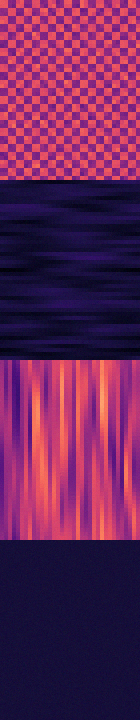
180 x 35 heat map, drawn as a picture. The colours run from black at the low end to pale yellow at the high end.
The table splits into 4 rows of 1 panel. Panel 1,1: middling, checkered, strong in contrast. Panel 2,1: very low, streaked across, faint in contrast. Panel 3,1: middling, streaked downward, strong in contrast. Panel 4,1: very low, flat.
